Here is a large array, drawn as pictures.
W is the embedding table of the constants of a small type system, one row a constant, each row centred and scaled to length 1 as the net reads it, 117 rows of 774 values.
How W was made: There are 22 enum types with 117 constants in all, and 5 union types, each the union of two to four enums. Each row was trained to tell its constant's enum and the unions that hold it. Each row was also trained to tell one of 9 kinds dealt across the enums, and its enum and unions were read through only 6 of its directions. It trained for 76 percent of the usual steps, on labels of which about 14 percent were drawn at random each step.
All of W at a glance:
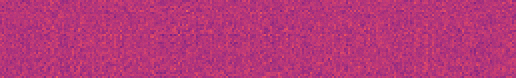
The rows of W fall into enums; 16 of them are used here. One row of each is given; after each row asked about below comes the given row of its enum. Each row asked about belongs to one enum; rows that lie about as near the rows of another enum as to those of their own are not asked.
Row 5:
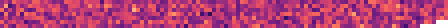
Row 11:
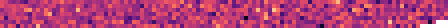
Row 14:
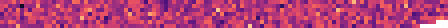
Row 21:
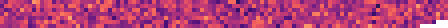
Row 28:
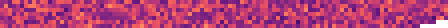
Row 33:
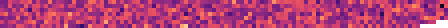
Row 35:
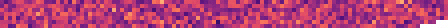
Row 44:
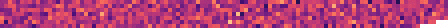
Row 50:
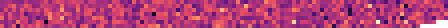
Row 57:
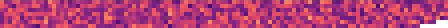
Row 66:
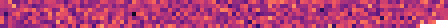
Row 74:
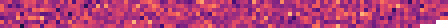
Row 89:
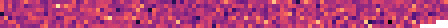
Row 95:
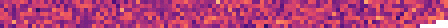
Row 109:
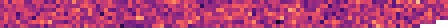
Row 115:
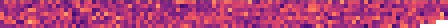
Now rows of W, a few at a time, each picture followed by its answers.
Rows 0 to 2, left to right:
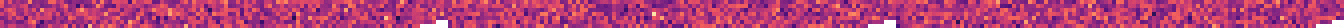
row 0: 66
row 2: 115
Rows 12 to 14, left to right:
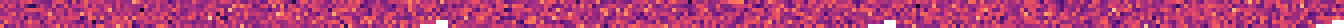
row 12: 115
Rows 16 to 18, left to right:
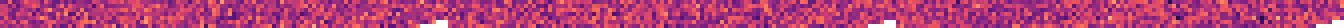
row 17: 28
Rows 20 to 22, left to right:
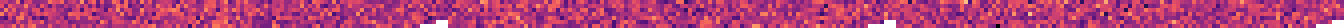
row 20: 50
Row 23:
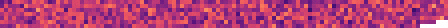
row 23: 95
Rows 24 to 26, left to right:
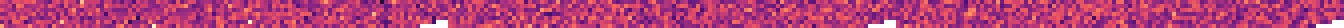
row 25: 28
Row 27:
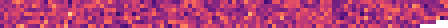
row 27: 35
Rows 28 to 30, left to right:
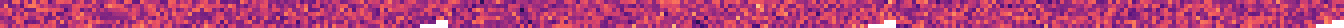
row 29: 66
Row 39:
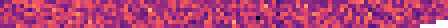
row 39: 95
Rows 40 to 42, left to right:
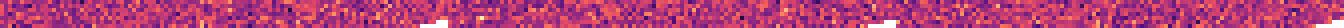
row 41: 66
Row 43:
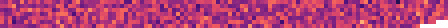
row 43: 44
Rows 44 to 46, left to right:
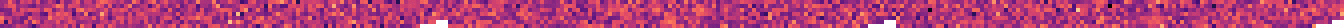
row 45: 50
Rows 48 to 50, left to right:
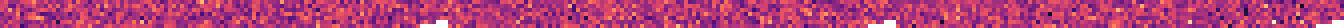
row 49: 11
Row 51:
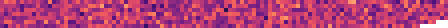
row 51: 14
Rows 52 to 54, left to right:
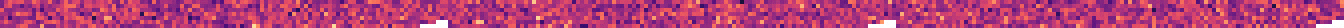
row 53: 115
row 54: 35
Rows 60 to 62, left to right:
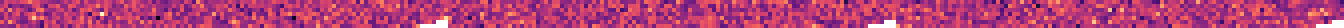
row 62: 11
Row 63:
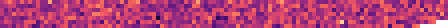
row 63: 14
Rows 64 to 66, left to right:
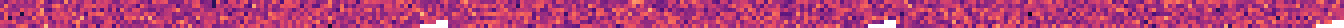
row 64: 35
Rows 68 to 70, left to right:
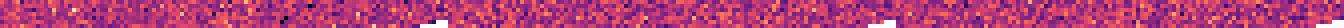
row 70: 115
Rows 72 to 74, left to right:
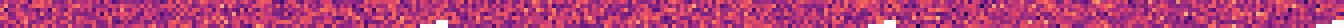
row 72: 5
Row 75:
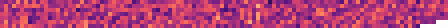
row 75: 28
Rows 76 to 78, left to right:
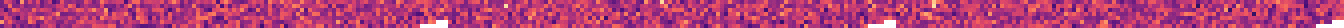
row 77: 44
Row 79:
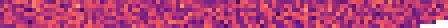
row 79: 95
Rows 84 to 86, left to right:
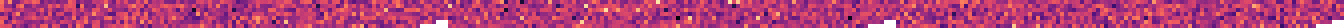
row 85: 74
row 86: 50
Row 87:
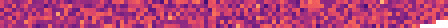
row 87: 66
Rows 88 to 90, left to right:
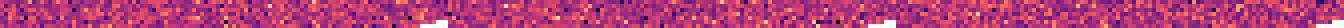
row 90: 95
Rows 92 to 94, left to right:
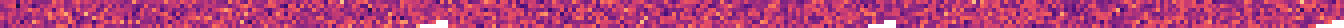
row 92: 115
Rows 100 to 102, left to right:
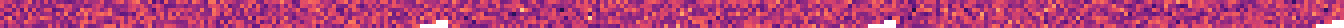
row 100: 66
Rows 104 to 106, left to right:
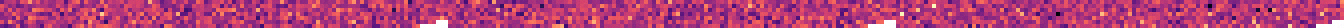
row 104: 44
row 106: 5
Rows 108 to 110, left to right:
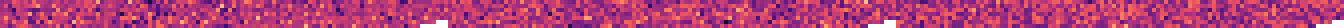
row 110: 28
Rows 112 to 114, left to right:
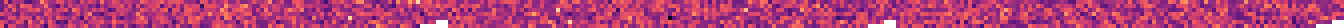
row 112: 28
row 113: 11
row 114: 35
